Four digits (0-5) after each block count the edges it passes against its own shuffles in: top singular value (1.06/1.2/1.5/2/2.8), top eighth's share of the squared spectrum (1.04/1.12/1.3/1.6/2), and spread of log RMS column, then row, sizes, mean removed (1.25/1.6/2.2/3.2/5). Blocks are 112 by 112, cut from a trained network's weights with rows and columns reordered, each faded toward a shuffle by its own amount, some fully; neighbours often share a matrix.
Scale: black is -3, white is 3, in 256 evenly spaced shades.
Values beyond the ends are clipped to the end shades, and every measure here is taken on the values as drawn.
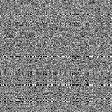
5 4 2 3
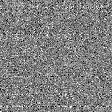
3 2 0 2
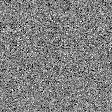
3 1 0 1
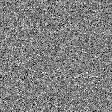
3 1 0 1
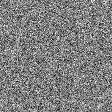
1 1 0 0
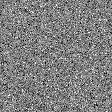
0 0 0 0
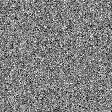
1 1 0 0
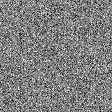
1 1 0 0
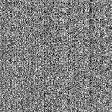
3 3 1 2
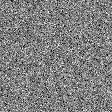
0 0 0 0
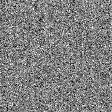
2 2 0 1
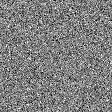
0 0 0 0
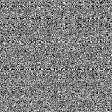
4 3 1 3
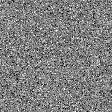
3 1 0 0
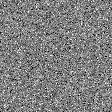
0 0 0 0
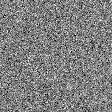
0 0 0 0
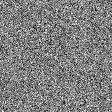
1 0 0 0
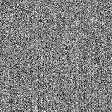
3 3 0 1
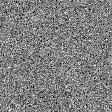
2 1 0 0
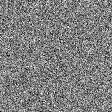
2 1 0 0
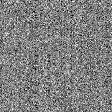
3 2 0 1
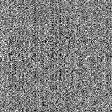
3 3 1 2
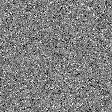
1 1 0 1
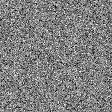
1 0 0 0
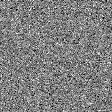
3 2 0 1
